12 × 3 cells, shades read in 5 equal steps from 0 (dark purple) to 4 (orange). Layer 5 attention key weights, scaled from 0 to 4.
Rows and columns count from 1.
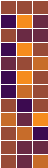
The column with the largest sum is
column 2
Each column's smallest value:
0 0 0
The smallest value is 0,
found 6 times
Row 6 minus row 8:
-2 4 0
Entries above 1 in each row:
3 1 1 2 2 2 2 2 2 2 1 2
